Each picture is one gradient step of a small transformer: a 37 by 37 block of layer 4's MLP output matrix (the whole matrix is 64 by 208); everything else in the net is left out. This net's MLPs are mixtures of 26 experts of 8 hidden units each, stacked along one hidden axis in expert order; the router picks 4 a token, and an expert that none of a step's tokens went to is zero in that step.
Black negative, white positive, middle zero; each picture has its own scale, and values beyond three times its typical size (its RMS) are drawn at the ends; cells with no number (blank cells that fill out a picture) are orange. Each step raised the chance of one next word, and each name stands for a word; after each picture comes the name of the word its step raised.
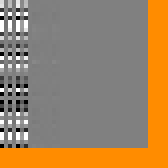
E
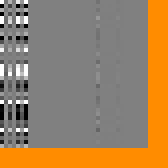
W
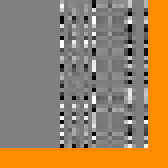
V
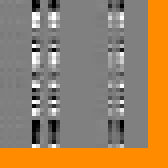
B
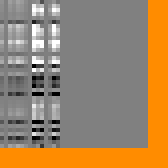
E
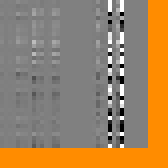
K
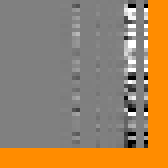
V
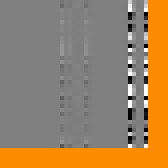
K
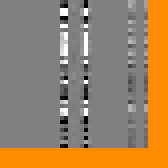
B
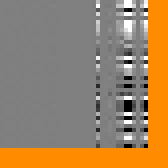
E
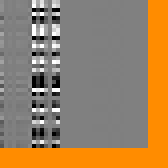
V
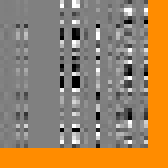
V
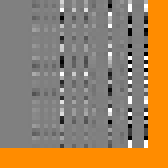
B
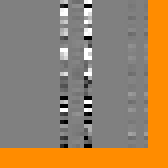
W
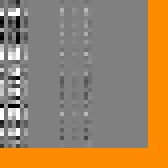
W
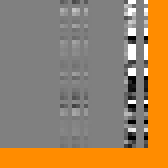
W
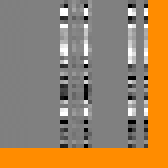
B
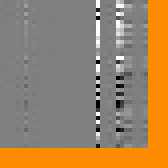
E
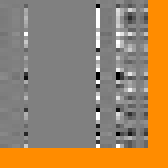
V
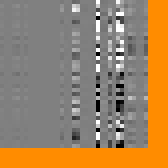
E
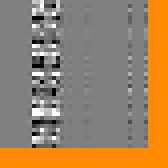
B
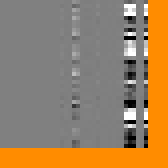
W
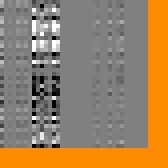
K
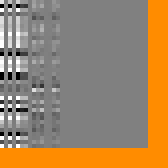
V
